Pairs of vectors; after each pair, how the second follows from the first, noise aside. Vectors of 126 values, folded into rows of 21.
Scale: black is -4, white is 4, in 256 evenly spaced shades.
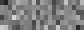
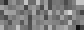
reversed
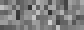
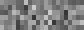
reversed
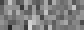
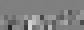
partly zeroed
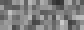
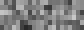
reversed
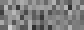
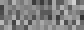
reversed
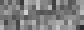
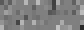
partly zeroed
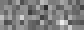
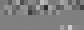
partly zeroed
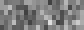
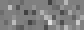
partly zeroed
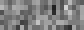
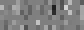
partly zeroed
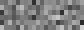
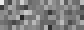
reversed
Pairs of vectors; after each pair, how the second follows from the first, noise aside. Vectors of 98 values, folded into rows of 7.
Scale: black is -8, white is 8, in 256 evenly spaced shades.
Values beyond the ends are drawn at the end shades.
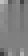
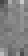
negated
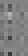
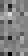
scaled up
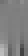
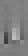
wrapped around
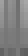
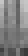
scaled up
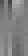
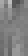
negated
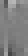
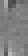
negated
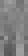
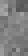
wrapped around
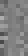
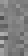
negated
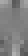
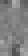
negated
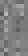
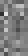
scaled up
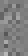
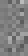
reversed
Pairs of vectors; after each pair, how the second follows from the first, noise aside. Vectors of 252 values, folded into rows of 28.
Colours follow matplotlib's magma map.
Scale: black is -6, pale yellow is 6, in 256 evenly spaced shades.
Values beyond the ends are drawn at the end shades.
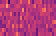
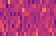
sign-scrambled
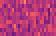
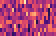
scaled up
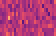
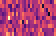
scaled up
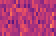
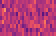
reversed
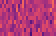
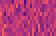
reversed
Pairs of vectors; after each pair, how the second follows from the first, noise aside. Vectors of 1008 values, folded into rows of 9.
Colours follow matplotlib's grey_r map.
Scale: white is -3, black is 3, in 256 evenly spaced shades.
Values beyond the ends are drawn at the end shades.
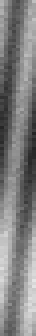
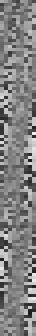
sign-scrambled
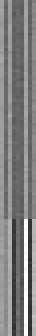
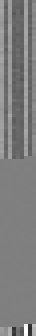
partly zeroed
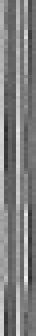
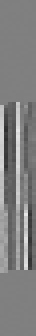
partly zeroed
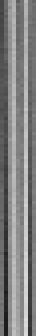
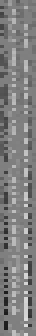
partly zeroed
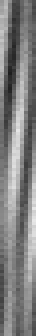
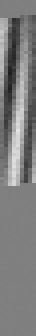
partly zeroed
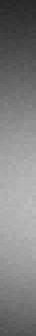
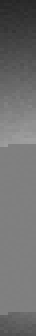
partly zeroed
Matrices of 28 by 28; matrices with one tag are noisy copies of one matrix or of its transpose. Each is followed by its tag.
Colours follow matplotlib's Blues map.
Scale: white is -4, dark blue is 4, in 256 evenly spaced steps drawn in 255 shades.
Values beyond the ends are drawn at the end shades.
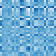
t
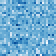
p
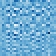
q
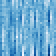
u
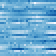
u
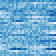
u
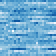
u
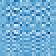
q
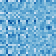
t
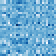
p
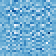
q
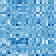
p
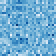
p
